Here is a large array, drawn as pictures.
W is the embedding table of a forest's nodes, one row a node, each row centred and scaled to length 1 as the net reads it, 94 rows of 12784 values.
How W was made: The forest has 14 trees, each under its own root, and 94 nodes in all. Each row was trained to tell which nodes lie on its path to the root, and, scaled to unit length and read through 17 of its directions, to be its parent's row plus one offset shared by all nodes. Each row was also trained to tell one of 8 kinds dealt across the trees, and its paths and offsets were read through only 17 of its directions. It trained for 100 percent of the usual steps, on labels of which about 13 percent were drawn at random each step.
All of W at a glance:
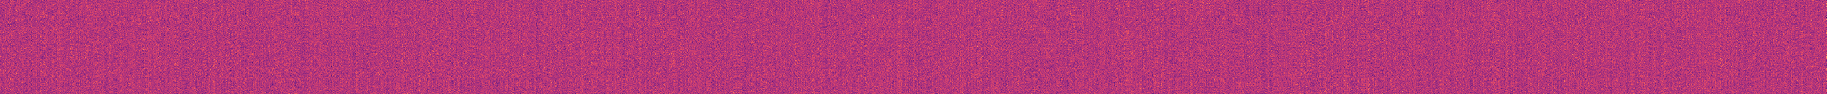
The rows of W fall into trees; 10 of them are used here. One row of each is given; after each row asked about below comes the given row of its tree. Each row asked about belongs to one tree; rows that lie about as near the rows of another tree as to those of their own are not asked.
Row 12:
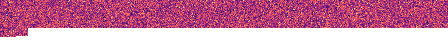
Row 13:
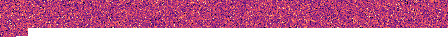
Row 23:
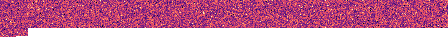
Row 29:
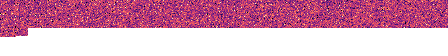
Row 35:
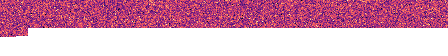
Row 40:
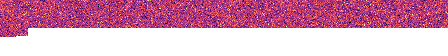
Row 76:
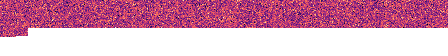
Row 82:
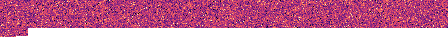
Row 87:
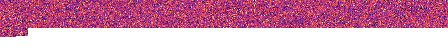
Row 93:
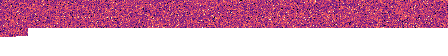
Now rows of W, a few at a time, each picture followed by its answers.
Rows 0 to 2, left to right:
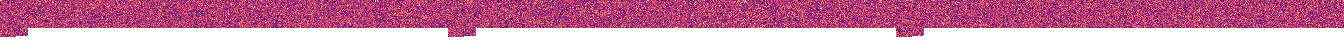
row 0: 29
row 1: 13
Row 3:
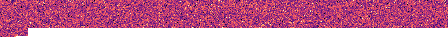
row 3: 29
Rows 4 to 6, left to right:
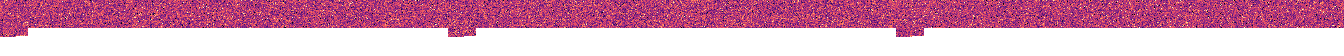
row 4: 40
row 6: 82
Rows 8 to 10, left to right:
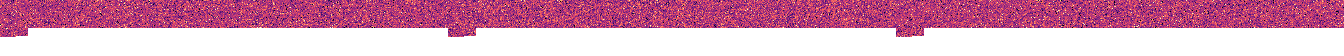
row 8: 29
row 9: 82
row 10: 82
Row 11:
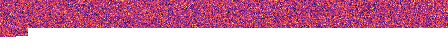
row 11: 13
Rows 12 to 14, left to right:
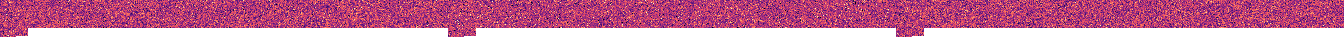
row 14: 12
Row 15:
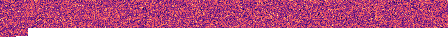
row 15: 23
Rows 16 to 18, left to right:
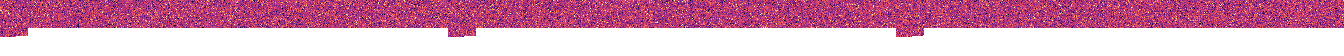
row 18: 82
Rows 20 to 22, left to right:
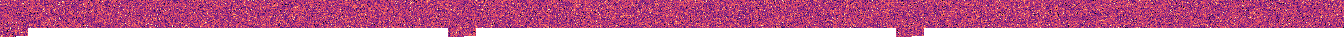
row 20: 82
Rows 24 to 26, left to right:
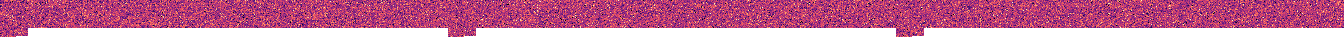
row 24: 23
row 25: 29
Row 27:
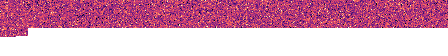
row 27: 76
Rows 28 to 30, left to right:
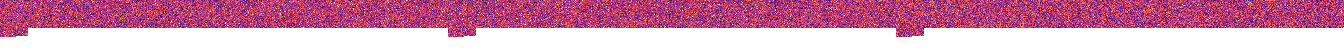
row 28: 13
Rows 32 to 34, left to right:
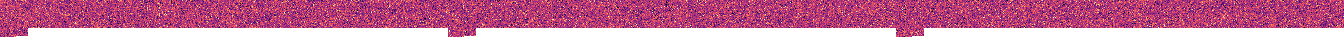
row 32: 76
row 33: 82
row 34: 93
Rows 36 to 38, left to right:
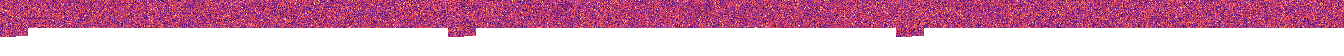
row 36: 40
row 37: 40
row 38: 13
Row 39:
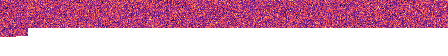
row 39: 23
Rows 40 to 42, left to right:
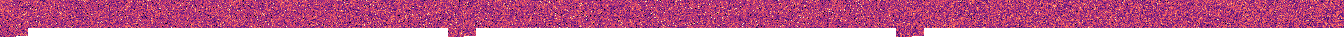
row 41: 29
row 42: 12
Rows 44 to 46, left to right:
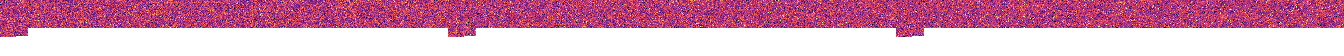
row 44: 13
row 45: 82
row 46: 93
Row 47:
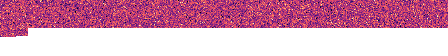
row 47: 13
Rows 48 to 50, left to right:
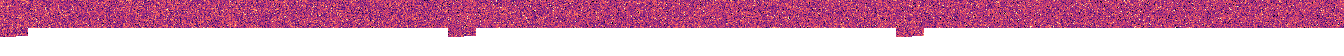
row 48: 76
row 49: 13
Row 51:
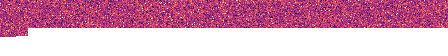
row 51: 40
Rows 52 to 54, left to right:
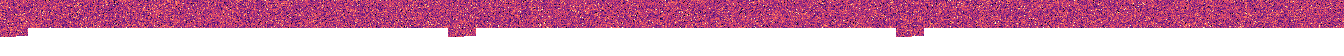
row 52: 76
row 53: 93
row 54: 93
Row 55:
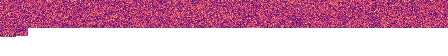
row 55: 87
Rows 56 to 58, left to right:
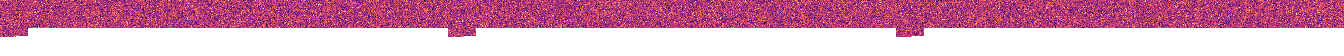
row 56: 23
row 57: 13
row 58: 82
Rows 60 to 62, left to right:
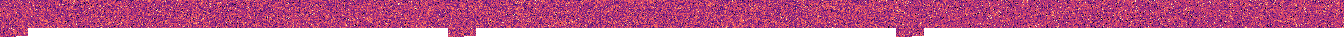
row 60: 93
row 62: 40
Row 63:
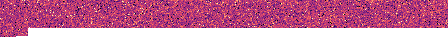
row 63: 40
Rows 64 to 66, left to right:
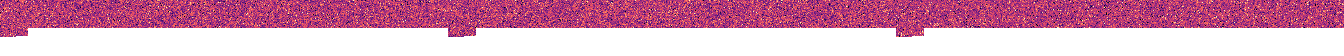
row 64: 13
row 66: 93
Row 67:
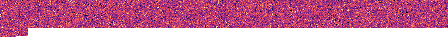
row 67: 29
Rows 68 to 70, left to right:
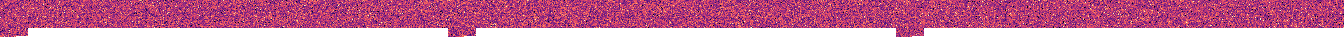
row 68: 82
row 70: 40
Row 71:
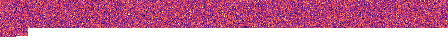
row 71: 40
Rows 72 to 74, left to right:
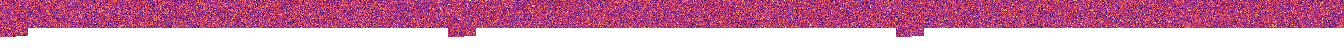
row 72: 29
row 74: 93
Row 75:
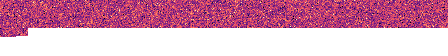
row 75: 40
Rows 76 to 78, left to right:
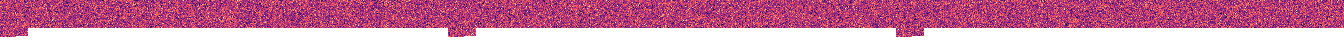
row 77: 93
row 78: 29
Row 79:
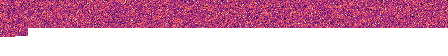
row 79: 29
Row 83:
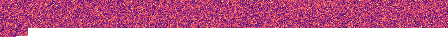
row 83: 35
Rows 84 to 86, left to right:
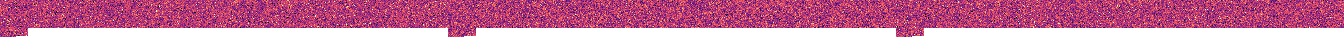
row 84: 40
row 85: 35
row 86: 82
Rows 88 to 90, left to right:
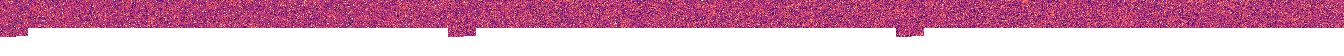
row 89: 29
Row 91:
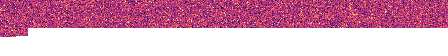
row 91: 93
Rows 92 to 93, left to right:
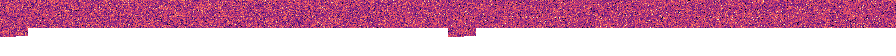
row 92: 87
